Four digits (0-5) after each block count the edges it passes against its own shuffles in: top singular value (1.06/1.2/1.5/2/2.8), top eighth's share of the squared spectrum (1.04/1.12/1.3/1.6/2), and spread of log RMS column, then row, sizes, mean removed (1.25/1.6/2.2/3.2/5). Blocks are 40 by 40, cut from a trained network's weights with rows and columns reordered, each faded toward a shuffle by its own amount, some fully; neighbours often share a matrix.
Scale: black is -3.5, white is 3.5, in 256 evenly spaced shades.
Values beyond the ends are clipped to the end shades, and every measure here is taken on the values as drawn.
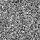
2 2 0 0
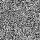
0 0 0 0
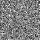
1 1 1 0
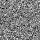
0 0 0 0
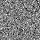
0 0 0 0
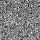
0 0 0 0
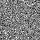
0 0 0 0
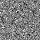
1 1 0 0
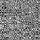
3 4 2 2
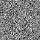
2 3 2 0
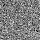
1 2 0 0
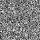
2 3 0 0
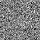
2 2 1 0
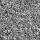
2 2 0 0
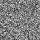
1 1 0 0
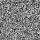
0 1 0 0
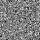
2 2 1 0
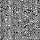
2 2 0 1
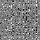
2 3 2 0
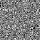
2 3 2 1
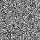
1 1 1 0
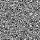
2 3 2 1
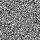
0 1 0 0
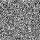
2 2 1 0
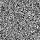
0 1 0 0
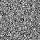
2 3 0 0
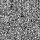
2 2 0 0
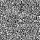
2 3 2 0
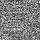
2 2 0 0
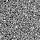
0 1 0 0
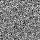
0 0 0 0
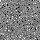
0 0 0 0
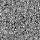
2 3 1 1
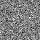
1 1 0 0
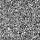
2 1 0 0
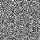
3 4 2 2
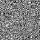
3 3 0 1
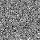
0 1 0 0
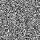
1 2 1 0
